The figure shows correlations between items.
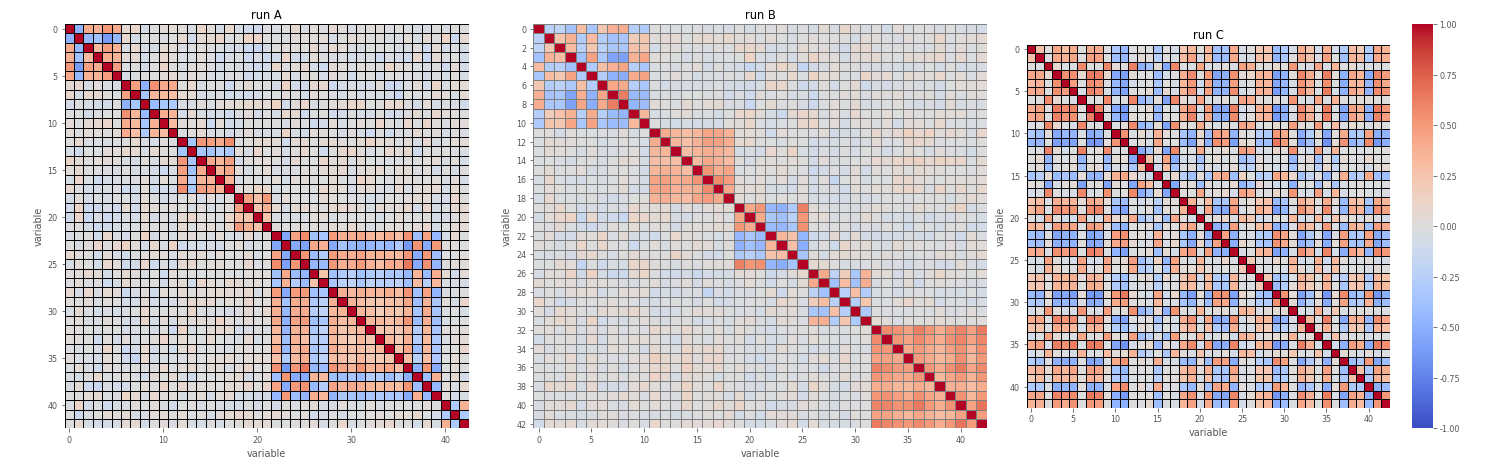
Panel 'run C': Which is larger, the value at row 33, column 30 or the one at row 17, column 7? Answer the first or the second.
the second
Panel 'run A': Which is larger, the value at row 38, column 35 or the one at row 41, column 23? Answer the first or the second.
the first
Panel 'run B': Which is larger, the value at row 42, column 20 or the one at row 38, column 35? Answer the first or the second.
the second
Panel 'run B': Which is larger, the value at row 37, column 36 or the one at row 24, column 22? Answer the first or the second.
the first
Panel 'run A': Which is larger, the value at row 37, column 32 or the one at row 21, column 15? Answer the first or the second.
the second
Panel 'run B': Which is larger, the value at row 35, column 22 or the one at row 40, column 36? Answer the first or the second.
the second
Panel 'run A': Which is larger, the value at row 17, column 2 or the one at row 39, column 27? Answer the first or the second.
the second
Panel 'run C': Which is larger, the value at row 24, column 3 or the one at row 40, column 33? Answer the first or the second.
the first
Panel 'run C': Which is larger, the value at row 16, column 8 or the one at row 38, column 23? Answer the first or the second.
the first
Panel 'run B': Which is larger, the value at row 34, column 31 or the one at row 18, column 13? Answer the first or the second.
the second
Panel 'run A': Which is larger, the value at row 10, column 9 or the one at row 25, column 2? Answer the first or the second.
the first
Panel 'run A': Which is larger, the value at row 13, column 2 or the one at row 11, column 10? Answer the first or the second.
the second
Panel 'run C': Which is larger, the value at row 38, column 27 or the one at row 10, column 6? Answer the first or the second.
the first
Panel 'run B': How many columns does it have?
43
